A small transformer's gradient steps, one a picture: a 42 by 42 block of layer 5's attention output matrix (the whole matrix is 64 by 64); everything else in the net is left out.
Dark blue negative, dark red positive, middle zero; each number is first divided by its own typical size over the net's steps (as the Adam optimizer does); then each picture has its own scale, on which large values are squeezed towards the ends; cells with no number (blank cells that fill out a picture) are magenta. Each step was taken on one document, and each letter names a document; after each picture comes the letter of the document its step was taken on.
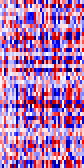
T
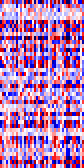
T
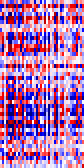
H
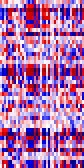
H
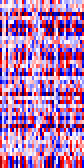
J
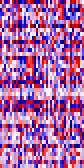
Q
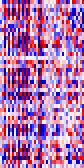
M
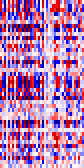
M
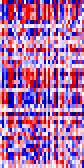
H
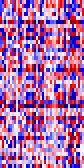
Q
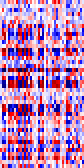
M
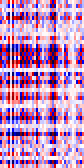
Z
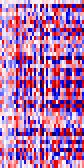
T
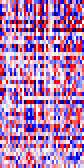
T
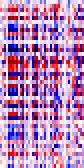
Z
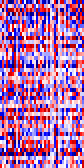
H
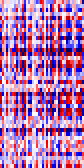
J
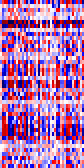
M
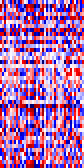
Q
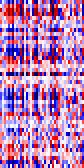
Z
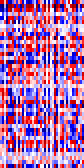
H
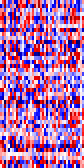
Q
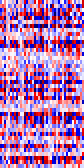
T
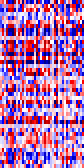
H
